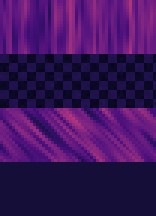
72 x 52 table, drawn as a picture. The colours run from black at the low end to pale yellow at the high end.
The table splits into 4 rows of 1 panel. Panel 1,1: low, streaked downward. Panel 2,1: very low, checkered, faint in contrast. Panel 3,1: low, slanting down to the right. Panel 4,1: very low, flat.
